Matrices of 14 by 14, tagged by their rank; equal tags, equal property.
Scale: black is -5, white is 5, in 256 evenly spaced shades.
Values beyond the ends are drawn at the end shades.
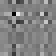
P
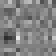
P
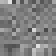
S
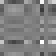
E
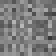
S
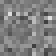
S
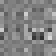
P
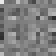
P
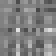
P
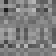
P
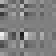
E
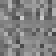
S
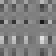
E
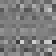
P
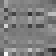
P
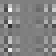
E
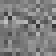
S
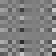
E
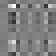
E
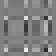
E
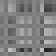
E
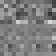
S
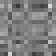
P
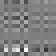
E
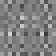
P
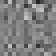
S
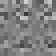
S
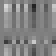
E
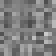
S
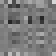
S
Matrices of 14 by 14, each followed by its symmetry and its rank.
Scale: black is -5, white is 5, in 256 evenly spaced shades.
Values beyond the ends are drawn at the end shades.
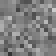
antisymmetric, full rank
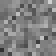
antisymmetric, full rank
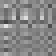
neither, rank two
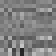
neither, rank two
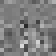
neither, rank three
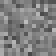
antisymmetric, full rank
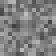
antisymmetric, full rank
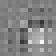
symmetric, rank two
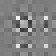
symmetric, rank two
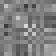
symmetric, rank three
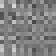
neither, rank two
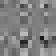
neither, rank two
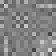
symmetric, rank three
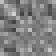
symmetric, rank three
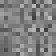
neither, rank three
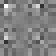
symmetric, rank two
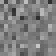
neither, rank three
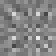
symmetric, rank three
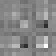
symmetric, rank two
